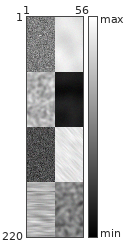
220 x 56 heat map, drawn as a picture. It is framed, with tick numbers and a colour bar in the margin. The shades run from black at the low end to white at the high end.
The table splits into 4 rows of 2 panels. Panel 1,1: middling, fine-grained. Panel 1,2: very high, smooth, faint in contrast. Panel 2,1: high, blotchy. Panel 2,2: very low, smooth, faint in contrast. Panel 3,1: low, fine-grained. Panel 3,2: very high, slanting down to the right, faint in contrast. Panel 4,1: high, streaked across. Panel 4,2: middling, blotchy.
